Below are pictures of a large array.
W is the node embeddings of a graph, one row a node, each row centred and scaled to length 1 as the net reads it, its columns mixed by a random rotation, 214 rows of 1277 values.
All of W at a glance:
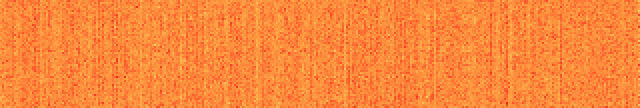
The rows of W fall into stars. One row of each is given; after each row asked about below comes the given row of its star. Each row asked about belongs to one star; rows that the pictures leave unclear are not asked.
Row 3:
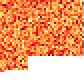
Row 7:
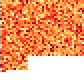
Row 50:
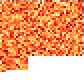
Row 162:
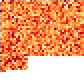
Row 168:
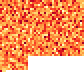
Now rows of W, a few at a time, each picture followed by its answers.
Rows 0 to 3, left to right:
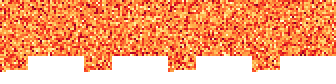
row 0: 162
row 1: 3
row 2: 50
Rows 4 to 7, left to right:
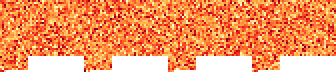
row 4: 3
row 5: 168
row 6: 162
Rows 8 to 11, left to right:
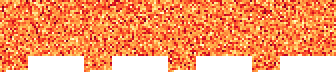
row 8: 50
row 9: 168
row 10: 7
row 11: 162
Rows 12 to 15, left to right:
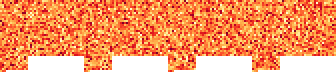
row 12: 3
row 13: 3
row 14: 3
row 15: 162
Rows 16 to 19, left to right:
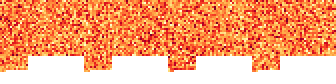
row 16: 7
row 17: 162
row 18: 7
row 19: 168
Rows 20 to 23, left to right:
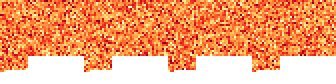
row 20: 50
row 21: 168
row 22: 7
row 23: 3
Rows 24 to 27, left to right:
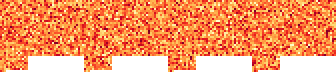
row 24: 168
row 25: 162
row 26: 7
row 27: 7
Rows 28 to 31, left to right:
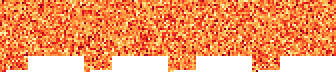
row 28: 162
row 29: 162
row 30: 168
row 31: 50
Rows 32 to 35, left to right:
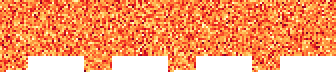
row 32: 162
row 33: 168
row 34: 168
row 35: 50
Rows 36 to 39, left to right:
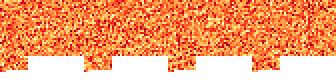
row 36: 162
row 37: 168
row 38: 162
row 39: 162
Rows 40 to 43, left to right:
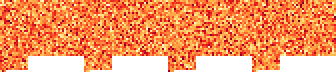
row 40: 7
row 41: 168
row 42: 3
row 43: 168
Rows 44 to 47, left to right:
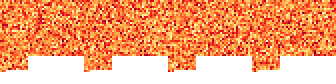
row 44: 3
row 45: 168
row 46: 168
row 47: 50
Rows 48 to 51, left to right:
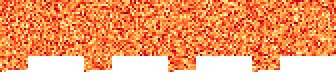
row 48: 168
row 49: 168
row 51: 50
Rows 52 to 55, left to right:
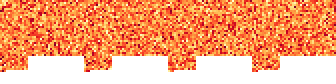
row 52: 50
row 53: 50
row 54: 7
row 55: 50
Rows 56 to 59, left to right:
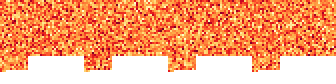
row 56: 168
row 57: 7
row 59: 168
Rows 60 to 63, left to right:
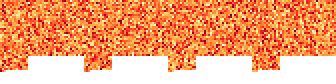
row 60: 50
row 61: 162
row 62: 3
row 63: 162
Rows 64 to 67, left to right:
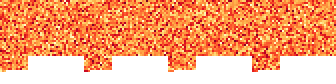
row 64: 7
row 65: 50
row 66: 50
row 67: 3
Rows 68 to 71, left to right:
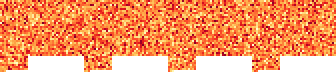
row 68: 3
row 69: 162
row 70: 168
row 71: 162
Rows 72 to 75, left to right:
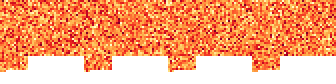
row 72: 162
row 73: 7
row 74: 7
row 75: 50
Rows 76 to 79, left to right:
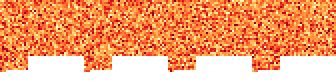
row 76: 3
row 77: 50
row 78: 7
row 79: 7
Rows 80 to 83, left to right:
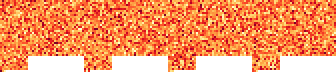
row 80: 168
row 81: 162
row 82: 162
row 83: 3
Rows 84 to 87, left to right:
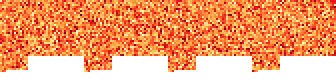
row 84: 162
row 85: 7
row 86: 7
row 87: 50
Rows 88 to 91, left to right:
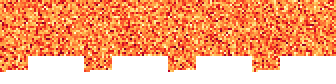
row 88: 3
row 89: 3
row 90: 168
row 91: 7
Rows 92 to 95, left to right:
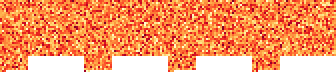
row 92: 3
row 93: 168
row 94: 162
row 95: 162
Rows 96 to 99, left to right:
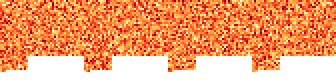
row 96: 7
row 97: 162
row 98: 168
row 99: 162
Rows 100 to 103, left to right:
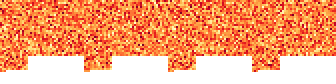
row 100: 162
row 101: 162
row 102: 162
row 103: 50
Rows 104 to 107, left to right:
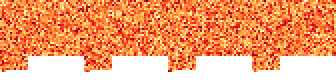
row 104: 7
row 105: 50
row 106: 3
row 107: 7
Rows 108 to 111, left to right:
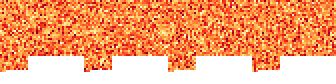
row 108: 3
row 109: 3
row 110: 162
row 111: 7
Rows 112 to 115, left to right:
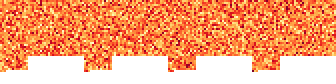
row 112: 162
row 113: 50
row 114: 162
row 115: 168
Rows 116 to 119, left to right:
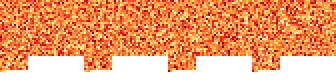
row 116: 3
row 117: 162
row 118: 168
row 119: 3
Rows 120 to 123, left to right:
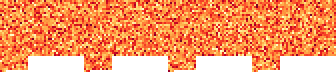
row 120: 168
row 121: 3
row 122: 168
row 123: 3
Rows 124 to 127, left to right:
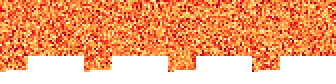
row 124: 162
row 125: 162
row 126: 168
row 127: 3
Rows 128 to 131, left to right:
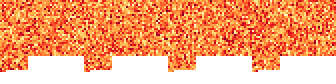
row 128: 50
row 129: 7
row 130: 162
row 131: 50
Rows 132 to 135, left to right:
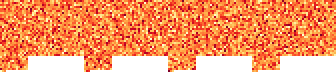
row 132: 162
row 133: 50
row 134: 168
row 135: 162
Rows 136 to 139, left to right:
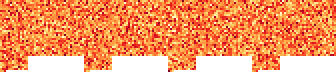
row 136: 162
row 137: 162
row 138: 168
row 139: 50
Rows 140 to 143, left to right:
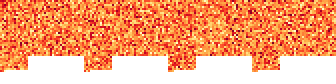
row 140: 168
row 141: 168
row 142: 162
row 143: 7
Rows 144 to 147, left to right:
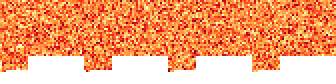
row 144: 50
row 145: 7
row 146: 168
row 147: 162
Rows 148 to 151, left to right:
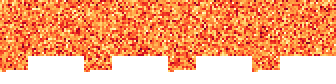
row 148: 7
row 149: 3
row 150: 50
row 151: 162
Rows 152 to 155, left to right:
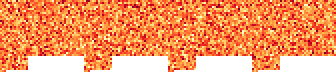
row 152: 3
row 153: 162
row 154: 3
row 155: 3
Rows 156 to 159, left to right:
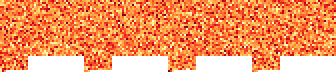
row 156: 7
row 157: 50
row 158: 168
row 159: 7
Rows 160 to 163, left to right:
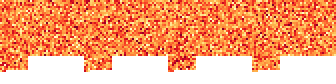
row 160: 50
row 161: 168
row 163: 162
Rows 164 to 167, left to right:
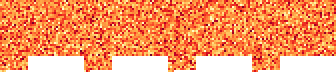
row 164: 7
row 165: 7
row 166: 162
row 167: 50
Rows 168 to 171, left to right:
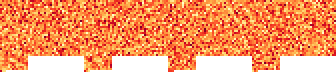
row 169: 168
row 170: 50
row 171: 7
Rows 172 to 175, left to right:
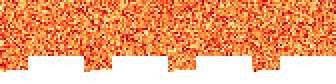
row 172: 7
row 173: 50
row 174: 168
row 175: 7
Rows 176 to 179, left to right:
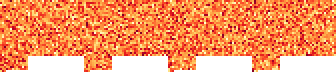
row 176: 50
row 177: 3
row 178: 7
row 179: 168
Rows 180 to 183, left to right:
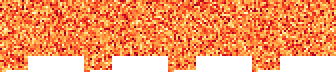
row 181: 3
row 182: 168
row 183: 168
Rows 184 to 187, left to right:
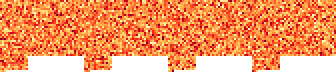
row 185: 162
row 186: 50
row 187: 168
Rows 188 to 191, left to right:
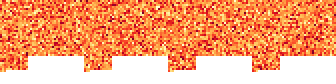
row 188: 162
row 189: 168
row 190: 3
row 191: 3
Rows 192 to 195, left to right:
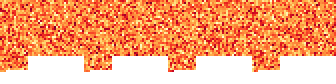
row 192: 162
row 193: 3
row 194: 50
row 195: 50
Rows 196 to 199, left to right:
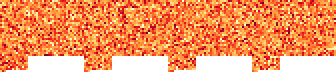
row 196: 50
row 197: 3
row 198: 50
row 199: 3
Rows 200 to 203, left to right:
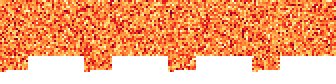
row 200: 7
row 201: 50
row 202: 7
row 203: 162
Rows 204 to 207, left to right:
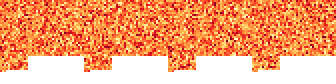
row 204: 168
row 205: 162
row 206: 3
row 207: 162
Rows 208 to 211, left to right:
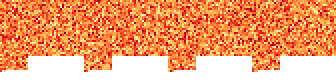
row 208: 162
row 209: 168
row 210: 7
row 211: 168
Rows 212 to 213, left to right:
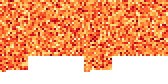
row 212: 7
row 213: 162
